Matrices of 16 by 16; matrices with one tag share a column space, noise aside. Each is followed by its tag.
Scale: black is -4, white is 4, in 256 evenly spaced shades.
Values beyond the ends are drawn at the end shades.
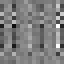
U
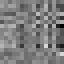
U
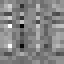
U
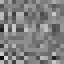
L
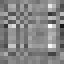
U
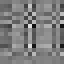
U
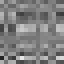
L
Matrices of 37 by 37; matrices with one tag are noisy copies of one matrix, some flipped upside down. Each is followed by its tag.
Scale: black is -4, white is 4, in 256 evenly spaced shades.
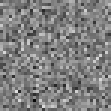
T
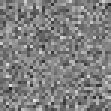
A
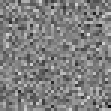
A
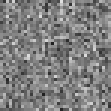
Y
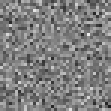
A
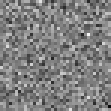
A
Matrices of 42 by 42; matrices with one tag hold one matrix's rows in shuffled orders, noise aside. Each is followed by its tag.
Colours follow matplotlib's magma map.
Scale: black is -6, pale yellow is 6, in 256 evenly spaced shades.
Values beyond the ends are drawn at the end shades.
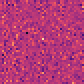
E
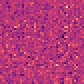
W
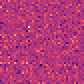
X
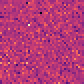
X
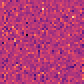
E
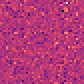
W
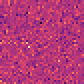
X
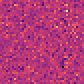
W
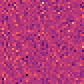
E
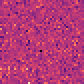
X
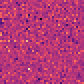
X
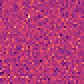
X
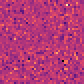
W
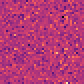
W
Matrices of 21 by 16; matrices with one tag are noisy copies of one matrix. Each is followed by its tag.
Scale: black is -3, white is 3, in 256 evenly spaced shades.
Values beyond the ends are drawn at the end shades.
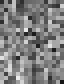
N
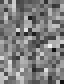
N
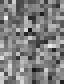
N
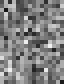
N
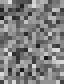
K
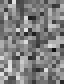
N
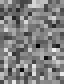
K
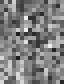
N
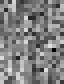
N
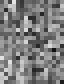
N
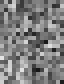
N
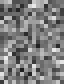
K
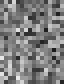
N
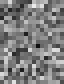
K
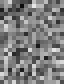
K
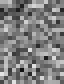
K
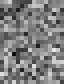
K
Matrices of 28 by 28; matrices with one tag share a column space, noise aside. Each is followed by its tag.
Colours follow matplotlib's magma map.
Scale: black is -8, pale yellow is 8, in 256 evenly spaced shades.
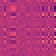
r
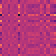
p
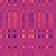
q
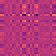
p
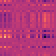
q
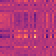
q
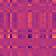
q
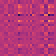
p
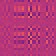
r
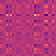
p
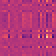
q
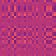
r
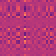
r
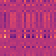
q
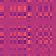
r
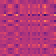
p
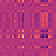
q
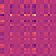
p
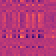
q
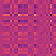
p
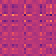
p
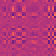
r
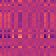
q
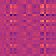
p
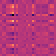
p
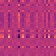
q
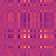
q
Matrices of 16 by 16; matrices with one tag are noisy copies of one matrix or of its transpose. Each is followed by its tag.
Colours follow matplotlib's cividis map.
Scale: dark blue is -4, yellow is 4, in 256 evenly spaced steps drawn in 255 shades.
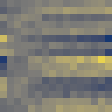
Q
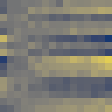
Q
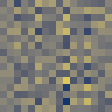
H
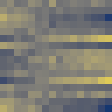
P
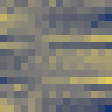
P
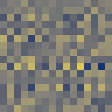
H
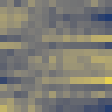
P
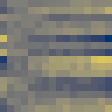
Q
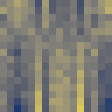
P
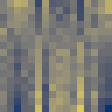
P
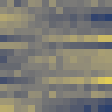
P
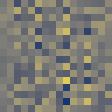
H
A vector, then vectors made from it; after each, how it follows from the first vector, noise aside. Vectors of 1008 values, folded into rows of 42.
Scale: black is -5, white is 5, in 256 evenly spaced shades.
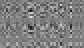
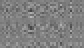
shrunk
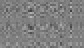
shrunk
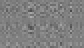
shrunk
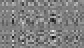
reversed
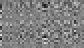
wrapped around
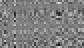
wrapped around
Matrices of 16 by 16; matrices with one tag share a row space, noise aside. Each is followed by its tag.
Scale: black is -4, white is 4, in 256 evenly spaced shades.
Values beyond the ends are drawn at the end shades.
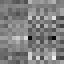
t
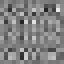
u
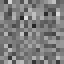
u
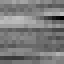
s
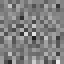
u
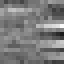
s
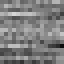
s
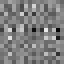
u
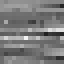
s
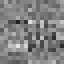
t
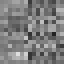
t
